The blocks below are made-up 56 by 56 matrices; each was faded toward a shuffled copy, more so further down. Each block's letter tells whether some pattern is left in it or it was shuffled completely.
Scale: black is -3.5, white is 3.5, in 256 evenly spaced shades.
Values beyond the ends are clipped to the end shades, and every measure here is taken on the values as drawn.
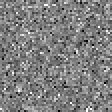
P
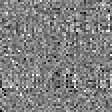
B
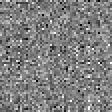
B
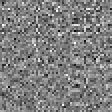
B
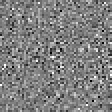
B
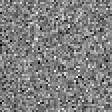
P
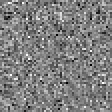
B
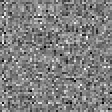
B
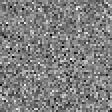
P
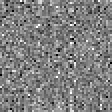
B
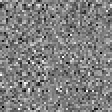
B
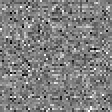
B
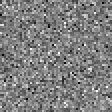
P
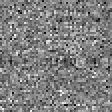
B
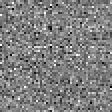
B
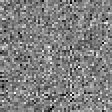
B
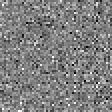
B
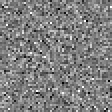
P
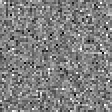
P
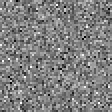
P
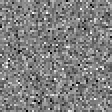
P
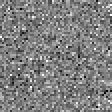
P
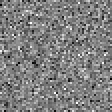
P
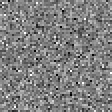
P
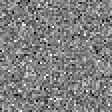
P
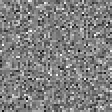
B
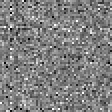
B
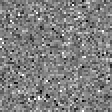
P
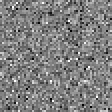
B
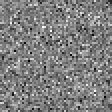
P
